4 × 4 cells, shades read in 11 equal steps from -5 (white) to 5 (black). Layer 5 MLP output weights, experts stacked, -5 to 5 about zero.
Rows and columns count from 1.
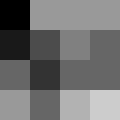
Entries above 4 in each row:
1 0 0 0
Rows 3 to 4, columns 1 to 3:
1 3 1 / -1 1 -2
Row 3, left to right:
1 3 1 1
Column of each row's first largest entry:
1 1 2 2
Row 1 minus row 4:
6 -2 1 2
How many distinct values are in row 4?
4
